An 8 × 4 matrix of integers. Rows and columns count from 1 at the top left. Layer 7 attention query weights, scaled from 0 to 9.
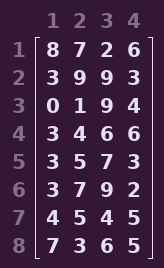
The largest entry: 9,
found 4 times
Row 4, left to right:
3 4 6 6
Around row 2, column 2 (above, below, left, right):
7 1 3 9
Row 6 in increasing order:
2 3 7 9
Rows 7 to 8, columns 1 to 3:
4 5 4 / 7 3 6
